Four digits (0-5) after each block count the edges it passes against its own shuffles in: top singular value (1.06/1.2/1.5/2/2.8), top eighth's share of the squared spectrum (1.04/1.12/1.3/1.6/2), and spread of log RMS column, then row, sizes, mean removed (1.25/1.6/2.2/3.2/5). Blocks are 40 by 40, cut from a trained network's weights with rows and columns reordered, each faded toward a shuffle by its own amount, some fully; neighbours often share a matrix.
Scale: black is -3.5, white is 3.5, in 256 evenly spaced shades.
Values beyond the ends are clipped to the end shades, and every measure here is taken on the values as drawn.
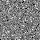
0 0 0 0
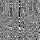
3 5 2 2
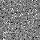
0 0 0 0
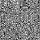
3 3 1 1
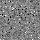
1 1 0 0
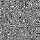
3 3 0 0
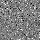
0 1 0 0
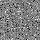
2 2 0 0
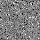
1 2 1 0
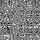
3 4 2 2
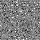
2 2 0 1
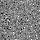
0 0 0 0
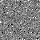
0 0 0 0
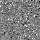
1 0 0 0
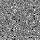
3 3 1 1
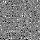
3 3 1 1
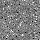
1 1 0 0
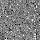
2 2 1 0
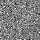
1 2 0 0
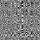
3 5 2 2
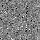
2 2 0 0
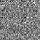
3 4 1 2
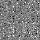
2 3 1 1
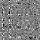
3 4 2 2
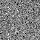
0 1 0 0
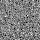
0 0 0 0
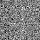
2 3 0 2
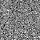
1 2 0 1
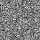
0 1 0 0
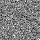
1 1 0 0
